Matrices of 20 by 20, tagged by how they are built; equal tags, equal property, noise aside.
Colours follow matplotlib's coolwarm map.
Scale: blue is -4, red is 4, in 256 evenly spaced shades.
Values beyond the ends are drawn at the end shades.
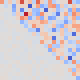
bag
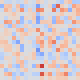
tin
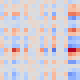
tin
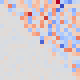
bag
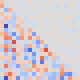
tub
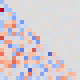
tub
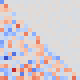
tub
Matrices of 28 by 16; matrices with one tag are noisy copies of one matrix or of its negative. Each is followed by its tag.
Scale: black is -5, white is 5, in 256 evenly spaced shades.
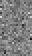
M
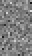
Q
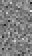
Q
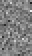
Q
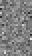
M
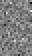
Q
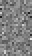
M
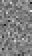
Q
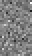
Q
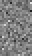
Q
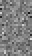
M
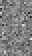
M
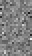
M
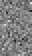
Q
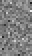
Q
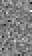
Q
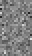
M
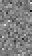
Q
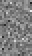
Q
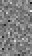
Q
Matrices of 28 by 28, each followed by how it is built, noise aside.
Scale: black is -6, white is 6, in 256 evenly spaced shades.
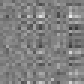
low rank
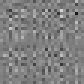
low rank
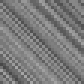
Toeplitz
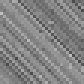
Toeplitz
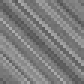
Toeplitz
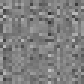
low rank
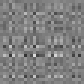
low rank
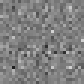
low rank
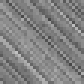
Toeplitz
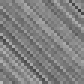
Toeplitz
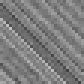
Toeplitz
